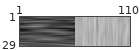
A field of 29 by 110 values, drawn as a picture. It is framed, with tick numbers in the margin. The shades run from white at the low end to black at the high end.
It is made of 1 by 2 panels. Panel 1,1: high, streaked across. Panel 1,2: low, streaked downward, faint in contrast.
